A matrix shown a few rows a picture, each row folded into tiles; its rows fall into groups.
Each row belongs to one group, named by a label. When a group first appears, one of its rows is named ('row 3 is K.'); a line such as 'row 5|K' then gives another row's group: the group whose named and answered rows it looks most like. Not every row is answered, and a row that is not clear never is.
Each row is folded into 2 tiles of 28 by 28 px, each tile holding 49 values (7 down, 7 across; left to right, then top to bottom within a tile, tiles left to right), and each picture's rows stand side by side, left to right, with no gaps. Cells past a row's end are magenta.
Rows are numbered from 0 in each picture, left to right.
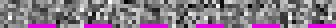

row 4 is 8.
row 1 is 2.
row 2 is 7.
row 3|8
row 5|2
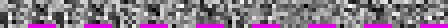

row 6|7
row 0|2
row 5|8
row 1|2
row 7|8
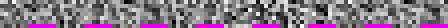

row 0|8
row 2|7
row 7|7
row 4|2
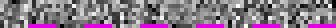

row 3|8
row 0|2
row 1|8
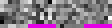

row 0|2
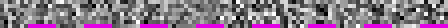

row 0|7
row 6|7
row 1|8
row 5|7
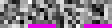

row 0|2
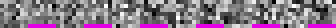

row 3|2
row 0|8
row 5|7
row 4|2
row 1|8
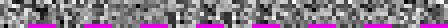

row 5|8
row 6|8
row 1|7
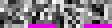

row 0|2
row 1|7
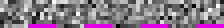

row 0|2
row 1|8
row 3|8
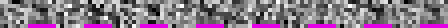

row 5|7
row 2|7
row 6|7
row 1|2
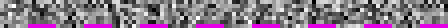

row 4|2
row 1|8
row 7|8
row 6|2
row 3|7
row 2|7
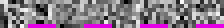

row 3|8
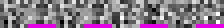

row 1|7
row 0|7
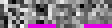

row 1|8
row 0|7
